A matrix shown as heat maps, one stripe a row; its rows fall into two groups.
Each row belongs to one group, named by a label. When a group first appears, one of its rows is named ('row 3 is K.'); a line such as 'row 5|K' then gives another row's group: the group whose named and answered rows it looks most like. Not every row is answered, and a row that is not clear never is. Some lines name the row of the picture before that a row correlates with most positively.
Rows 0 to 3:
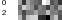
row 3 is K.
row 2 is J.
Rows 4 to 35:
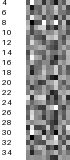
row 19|K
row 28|K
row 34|J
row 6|J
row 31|J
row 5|J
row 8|J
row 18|J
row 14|K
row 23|K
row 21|J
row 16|K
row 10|J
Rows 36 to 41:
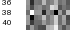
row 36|J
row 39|J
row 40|J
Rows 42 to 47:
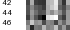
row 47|J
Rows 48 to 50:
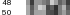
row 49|K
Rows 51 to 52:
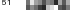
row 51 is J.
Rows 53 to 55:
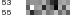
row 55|J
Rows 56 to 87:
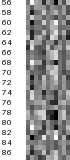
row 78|K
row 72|J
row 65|K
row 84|K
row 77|J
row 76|K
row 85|K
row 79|K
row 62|J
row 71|J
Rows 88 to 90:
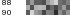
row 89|K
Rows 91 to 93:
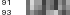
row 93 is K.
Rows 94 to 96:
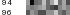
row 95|K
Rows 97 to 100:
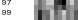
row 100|J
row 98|K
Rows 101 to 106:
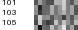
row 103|J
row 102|J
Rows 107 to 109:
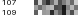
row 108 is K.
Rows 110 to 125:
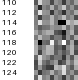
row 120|K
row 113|J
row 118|J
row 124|J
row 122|K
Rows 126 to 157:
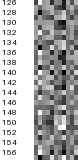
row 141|K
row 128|J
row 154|K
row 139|J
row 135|J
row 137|K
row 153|J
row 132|J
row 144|J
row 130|K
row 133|K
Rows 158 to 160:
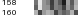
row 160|K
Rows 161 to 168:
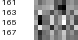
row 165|J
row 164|J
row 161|K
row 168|J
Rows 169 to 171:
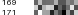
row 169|K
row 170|K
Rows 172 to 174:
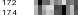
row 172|J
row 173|K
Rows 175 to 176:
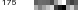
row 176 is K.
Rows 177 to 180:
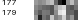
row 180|J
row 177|K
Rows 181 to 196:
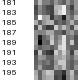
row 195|K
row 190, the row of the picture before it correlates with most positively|179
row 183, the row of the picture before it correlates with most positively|178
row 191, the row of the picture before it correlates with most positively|178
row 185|K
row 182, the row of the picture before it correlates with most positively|178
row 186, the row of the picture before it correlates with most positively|178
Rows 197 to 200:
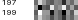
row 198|J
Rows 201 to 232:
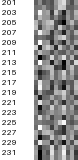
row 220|J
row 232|J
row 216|J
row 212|J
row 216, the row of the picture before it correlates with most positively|198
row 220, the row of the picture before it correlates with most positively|198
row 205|K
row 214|K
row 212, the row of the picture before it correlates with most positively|198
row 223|J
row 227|K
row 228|J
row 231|J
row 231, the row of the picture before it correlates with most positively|198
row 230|J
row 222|J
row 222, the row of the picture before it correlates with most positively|198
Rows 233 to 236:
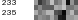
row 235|K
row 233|J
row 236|K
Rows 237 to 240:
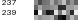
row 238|K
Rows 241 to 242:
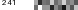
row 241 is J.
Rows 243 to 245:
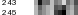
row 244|K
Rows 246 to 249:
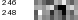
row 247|K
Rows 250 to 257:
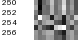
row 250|J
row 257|K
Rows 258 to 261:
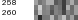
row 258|K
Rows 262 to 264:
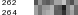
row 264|K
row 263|K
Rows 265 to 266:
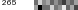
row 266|J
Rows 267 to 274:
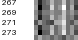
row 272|J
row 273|J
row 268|J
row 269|J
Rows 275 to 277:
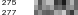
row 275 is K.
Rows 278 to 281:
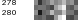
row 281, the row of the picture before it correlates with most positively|277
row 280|J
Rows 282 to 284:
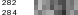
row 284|K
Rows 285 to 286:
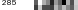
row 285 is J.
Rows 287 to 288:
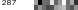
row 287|J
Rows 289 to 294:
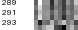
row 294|K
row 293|J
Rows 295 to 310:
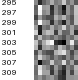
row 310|K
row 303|K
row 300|J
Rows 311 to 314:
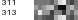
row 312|K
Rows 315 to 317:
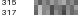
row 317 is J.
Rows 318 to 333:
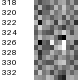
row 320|J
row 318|J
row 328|J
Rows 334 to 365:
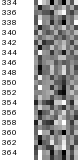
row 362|J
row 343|J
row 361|J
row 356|J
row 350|K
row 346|K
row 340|K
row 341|K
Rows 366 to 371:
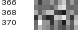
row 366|J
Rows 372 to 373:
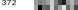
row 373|J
